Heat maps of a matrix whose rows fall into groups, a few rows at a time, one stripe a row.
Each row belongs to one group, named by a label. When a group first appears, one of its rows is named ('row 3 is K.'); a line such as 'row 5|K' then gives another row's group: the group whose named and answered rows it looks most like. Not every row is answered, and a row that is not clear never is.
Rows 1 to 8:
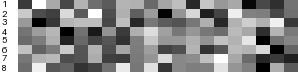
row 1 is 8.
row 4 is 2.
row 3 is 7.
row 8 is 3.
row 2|7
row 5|2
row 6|7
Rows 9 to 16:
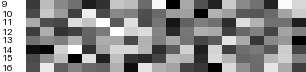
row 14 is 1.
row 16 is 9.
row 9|3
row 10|8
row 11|7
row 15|8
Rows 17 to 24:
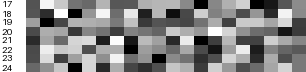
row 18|3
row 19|7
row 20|8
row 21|9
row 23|9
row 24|8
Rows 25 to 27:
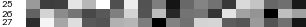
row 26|3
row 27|1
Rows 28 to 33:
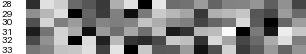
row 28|3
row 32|8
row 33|9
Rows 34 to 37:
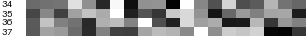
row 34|9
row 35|9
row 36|1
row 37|2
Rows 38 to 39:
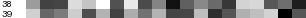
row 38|7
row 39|7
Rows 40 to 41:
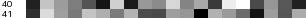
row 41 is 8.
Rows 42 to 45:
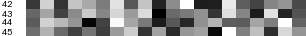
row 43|9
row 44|1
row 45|3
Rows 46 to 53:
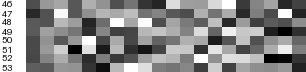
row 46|8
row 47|3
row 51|8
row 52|2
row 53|1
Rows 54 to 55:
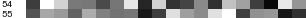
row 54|3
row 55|8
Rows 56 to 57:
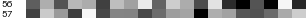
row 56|1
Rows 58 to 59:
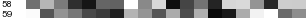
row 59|7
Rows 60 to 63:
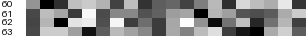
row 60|7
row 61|8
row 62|9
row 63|1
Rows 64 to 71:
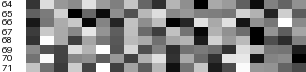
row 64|8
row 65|2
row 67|8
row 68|8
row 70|9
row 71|7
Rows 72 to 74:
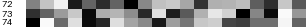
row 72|2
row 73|3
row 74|1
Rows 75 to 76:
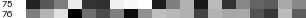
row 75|1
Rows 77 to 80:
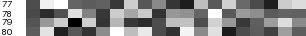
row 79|8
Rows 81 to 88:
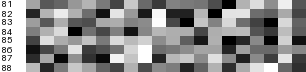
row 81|7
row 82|3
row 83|3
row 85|1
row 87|1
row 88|7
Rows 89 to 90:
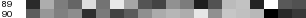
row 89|9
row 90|2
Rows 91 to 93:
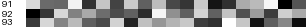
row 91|7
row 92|3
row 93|9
